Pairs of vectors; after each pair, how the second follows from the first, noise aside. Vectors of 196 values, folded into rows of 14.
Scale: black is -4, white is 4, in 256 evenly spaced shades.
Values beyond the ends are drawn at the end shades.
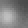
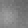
shrunk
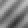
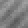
shrunk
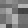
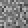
shuffled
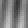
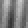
reversed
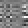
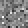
shuffled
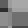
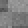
shrunk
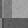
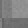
shrunk
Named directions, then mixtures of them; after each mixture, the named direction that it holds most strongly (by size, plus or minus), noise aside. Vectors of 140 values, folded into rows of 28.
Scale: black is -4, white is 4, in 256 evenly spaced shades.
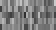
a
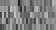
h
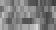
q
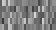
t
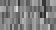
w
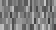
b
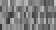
a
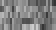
q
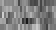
q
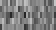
a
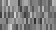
h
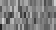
a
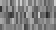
a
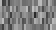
t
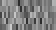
h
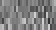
t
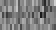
w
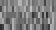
b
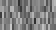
b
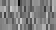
h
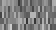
t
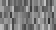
b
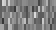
t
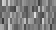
t
